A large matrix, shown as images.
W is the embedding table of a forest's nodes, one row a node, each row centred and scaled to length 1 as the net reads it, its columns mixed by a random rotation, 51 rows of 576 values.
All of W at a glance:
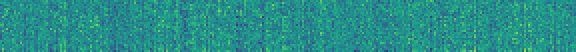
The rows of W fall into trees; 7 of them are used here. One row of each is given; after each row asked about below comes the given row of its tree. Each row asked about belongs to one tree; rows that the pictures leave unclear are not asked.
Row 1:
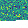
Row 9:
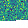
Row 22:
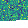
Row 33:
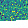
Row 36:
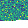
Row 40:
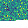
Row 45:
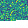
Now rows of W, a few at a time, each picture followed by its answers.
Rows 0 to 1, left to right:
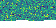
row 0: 45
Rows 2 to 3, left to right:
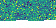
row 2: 45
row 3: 22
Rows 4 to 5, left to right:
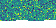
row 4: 40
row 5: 9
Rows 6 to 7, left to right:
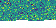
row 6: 22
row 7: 40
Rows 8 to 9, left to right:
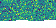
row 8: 40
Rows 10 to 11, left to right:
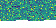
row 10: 1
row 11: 36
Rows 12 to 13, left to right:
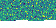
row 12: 1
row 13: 9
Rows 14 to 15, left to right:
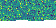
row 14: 1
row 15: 33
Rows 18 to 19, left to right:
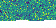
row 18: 45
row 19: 40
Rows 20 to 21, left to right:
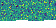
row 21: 45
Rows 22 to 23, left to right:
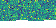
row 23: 9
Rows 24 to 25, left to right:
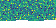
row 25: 22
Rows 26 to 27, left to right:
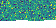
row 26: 9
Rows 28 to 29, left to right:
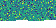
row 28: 1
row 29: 36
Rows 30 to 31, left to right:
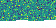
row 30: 22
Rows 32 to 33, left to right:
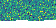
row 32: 40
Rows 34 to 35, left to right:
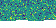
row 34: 33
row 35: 22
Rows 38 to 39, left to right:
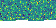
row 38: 33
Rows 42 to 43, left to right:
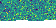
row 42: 40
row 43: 40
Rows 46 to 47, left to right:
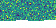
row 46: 45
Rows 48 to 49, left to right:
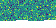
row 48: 22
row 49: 22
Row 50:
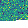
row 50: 22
